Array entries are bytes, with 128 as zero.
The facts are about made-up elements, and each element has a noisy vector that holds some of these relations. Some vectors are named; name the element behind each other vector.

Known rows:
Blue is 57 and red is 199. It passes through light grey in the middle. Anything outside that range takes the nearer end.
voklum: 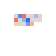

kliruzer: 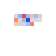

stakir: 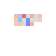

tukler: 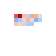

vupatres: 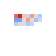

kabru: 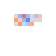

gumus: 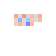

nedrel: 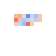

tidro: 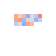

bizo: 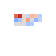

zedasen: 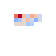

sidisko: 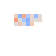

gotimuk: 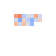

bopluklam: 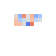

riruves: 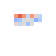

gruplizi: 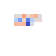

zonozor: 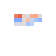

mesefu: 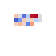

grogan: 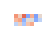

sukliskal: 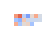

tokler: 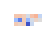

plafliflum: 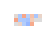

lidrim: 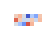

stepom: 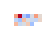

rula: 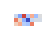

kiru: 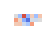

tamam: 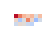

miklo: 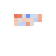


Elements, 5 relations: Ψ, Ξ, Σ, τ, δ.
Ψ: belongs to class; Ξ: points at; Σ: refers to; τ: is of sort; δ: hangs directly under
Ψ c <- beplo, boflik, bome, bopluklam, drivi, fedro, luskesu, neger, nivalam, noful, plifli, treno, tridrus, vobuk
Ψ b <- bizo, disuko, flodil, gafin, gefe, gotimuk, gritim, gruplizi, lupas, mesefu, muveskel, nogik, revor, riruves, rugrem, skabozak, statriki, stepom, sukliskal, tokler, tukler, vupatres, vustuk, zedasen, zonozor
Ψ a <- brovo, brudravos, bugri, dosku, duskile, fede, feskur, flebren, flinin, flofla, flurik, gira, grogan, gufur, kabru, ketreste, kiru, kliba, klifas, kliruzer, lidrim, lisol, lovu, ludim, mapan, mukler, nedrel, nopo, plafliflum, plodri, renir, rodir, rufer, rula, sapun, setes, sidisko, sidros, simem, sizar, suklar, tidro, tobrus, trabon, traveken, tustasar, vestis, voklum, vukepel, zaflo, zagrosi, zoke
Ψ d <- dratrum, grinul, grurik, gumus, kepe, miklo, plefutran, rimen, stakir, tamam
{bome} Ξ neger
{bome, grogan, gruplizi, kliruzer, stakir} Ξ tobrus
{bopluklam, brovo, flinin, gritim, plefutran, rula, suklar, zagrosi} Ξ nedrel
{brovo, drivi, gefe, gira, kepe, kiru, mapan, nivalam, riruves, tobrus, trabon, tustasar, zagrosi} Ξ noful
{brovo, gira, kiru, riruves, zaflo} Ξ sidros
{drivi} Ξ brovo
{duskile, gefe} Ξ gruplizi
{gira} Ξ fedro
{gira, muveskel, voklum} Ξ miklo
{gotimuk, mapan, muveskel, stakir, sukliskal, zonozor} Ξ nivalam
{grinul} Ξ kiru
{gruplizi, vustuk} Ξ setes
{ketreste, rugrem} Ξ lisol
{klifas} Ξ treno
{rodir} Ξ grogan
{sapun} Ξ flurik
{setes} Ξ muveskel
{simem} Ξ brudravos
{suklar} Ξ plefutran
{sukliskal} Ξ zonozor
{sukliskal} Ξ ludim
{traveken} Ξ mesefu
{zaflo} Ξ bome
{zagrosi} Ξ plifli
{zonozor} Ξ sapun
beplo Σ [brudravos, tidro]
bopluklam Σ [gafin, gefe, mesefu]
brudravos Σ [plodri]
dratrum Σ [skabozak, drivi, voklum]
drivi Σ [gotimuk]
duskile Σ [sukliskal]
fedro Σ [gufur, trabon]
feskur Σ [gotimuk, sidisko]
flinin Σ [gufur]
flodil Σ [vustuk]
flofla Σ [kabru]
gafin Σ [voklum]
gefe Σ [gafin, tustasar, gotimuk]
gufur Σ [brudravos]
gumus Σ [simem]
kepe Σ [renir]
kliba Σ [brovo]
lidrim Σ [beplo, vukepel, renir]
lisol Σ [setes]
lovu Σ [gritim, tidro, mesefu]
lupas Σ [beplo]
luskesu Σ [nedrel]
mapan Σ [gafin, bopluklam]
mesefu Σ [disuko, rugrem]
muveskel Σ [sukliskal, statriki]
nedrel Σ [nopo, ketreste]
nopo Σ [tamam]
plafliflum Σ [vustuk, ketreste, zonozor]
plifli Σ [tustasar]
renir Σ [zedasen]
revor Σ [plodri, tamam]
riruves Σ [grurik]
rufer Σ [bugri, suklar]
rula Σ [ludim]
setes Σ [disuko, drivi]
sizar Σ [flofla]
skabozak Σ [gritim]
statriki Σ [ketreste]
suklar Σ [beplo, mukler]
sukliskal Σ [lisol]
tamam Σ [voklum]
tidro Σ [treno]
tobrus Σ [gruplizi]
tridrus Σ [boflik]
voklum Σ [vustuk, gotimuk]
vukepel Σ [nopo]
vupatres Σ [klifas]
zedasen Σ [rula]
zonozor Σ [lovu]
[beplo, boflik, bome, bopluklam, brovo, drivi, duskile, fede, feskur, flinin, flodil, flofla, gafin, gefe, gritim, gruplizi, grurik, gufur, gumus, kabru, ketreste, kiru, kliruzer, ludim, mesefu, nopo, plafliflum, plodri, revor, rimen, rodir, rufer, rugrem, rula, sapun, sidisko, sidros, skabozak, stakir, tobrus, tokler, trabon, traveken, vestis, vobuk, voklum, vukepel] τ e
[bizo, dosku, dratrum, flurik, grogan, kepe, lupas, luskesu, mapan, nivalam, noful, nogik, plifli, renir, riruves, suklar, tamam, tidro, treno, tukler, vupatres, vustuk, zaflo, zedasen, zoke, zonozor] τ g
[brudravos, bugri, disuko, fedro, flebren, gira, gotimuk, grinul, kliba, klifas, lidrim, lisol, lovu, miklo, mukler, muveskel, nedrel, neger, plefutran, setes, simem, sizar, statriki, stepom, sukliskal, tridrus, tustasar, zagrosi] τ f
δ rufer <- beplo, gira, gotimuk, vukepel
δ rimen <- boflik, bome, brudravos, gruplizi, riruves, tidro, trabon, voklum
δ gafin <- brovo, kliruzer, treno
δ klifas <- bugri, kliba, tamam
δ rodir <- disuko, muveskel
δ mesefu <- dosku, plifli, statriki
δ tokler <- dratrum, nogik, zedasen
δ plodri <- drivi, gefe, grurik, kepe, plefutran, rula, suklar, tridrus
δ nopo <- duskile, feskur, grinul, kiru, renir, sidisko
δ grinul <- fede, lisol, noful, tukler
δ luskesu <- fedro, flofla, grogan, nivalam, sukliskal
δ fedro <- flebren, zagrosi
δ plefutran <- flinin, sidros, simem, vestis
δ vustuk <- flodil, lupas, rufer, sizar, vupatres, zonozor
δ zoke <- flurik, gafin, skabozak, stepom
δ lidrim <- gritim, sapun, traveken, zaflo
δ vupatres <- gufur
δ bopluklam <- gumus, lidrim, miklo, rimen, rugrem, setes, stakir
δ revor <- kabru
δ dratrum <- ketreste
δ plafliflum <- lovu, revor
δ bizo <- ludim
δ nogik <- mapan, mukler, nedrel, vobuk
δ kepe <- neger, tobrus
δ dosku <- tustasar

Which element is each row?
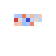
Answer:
flinin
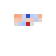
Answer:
lisol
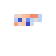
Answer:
gefe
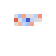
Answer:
gufur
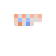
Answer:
grurik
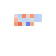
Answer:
drivi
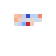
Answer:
lovu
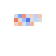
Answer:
ketreste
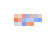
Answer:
suklar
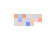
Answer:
rimen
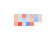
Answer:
vobuk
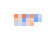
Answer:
mapan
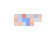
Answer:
feskur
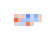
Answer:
tustasar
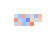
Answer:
rufer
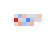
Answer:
plodri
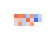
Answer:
nivalam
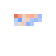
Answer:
vustuk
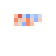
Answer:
fedro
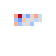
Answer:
muveskel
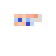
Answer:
flodil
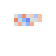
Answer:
vukepel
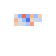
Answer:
duskile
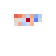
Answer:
luskesu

